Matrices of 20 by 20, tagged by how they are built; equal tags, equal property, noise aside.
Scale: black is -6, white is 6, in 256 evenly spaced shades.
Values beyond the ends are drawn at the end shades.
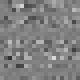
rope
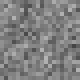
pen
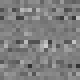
rope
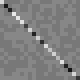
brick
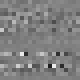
rope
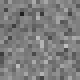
pen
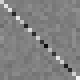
brick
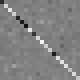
brick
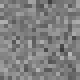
pen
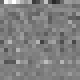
rope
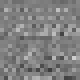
rope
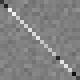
brick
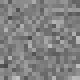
pen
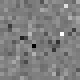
pen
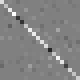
brick
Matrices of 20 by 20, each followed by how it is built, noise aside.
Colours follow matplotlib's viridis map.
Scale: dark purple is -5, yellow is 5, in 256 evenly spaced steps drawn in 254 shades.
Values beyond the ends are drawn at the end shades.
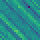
Toeplitz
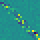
banded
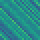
Toeplitz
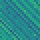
Toeplitz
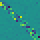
banded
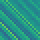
Toeplitz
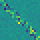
banded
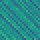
Toeplitz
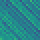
Toeplitz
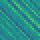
Toeplitz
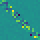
banded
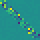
banded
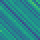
Toeplitz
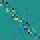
banded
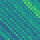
Toeplitz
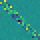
banded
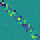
banded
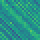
Toeplitz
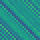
Toeplitz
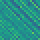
Toeplitz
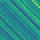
Toeplitz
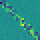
banded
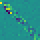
banded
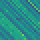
Toeplitz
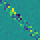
banded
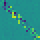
banded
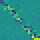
banded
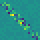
banded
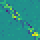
banded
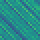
Toeplitz
